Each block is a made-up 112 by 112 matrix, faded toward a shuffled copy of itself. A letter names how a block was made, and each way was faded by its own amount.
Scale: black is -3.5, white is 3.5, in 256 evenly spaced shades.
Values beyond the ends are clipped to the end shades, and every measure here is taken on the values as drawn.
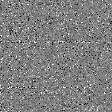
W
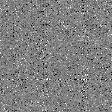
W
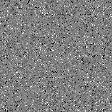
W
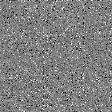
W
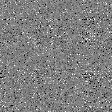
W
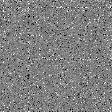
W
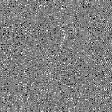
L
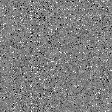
W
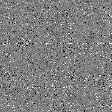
W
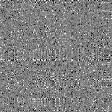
L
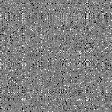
L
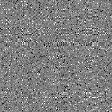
L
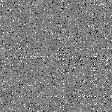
W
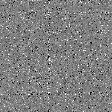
W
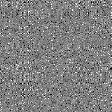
L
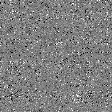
W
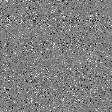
W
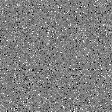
W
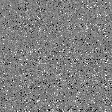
W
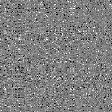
L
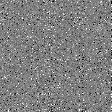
W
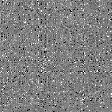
L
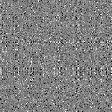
L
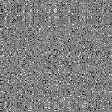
L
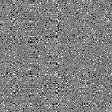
L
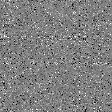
W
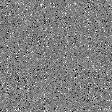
W
